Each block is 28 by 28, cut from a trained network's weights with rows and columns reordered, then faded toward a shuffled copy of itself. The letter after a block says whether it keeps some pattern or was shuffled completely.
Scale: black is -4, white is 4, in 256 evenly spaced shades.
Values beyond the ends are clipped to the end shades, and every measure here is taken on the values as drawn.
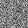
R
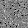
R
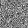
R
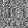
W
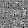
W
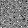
R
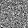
R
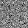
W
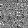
W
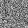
R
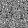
R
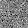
R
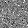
R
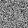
R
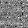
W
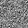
R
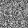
W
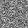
W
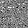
W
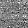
W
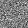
R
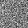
W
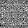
W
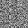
W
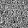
W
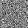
W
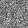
R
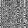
W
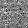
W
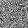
R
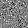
R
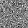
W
